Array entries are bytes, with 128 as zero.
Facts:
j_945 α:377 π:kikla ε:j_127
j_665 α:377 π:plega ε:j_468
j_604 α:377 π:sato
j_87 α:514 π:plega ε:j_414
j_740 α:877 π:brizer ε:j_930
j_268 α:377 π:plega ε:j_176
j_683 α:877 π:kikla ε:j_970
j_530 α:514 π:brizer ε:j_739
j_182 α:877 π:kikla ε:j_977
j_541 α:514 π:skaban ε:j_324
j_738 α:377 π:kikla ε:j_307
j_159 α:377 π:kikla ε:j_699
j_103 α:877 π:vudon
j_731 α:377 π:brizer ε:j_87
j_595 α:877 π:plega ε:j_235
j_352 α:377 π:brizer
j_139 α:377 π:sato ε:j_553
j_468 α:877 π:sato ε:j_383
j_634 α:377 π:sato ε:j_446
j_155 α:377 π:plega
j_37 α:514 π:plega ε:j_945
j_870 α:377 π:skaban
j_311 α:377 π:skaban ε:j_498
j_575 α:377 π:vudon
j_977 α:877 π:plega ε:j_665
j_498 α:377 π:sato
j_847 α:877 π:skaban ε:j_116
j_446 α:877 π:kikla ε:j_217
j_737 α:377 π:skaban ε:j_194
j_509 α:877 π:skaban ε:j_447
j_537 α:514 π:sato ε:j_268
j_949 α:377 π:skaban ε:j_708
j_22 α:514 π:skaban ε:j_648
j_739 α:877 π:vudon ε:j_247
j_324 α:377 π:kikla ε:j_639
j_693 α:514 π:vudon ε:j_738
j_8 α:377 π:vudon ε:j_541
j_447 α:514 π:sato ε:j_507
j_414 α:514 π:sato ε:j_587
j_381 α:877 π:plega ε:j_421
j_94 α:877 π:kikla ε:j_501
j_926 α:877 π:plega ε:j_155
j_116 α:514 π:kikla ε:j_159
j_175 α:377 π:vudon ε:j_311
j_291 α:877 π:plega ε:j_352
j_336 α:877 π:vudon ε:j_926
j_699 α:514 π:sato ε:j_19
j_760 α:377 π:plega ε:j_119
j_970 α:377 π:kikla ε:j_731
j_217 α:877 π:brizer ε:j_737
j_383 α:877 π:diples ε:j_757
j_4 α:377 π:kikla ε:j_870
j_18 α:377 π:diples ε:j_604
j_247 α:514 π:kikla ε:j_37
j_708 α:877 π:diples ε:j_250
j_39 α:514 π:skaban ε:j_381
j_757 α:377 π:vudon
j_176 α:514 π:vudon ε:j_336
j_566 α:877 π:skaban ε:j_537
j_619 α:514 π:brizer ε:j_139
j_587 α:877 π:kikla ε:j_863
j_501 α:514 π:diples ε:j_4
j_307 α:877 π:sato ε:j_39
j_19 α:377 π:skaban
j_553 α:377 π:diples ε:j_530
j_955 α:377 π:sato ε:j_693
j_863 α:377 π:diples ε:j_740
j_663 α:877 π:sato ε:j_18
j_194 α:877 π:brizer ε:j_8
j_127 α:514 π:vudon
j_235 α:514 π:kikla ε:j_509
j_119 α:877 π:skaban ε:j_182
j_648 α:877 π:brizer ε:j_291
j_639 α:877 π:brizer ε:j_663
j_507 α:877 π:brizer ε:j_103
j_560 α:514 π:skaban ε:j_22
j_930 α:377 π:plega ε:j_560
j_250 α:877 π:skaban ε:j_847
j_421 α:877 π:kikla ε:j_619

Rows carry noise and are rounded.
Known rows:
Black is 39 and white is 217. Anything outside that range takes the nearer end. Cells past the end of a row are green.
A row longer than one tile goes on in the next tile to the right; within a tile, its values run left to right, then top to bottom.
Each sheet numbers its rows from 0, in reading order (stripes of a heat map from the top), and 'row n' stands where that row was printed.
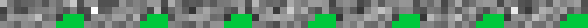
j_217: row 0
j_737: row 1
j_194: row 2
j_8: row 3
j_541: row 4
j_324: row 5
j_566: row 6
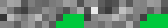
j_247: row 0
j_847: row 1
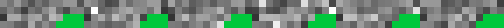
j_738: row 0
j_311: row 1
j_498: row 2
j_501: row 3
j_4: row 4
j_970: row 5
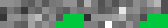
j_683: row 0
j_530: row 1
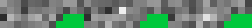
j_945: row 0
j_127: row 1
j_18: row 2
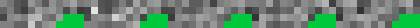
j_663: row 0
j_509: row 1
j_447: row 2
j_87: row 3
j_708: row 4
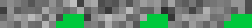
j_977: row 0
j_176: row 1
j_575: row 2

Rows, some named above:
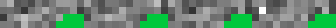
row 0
j_176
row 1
j_740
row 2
j_194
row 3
j_737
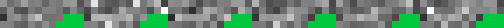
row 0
j_587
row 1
j_501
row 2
j_693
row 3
j_352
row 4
j_740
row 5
j_870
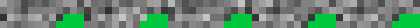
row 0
j_945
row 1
j_604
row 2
j_217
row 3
j_247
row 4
j_247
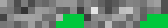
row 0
j_336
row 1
j_949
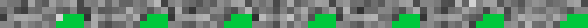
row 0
j_699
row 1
j_87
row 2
j_182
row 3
j_324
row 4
j_182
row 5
j_383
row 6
j_930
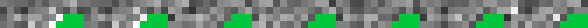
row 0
j_307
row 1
j_307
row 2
j_235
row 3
j_37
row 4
j_639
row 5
j_421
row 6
j_39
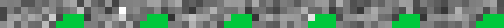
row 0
j_665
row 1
j_739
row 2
j_176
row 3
j_955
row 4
j_194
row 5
j_619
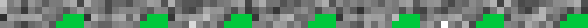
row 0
j_159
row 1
j_945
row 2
j_352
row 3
j_94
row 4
j_414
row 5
j_291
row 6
j_648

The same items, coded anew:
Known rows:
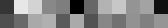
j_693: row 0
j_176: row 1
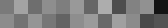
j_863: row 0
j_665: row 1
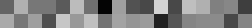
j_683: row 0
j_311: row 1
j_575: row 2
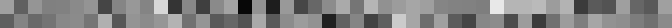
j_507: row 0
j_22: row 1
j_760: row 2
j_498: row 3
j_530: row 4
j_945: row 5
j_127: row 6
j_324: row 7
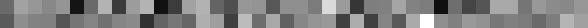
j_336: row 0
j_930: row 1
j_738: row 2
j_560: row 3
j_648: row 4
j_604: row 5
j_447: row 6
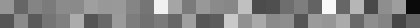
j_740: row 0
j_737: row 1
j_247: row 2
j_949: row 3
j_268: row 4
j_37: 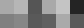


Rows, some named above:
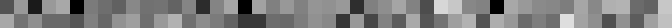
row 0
j_595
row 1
j_307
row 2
j_977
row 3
j_194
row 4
j_648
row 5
j_693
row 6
j_414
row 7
j_731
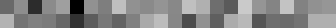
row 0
j_977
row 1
j_619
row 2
j_731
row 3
j_619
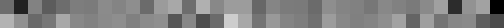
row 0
j_639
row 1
j_587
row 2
j_530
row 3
j_421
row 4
j_501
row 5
j_926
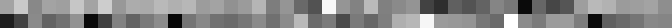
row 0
j_634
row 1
j_634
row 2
j_446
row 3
j_19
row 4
j_619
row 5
j_18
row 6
j_604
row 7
j_217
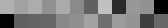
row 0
j_217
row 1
j_381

